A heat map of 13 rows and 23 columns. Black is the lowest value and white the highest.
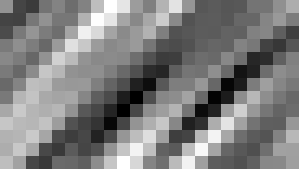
Average level on the scale: 50%. Calmest part: top right. Grain: diagonal, up to the right. Histogram: bell-shaped. Ninth with the lowest average: centre.
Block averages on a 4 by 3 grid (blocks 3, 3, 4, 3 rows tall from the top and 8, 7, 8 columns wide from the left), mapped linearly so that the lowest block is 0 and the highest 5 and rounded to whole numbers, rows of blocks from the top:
351
400
401
253
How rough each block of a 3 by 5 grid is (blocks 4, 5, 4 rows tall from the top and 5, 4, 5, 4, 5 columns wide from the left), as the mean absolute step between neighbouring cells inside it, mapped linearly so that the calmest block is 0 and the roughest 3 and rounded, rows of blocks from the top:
1 2 1 0 1
1 1 1 2 1
1 1 2 3 1
